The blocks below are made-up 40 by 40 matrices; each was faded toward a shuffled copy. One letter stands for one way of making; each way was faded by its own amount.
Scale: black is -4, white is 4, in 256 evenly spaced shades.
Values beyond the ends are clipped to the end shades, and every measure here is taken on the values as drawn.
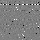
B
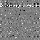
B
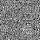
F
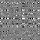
B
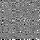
B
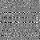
B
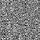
F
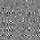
B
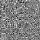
F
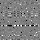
B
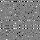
B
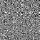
F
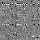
B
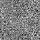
F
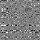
B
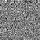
F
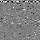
B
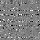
B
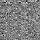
F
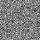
F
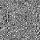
F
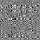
B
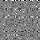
B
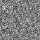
F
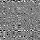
B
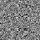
F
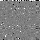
B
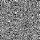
F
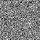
F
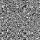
F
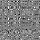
B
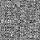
F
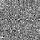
F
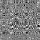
B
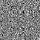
F
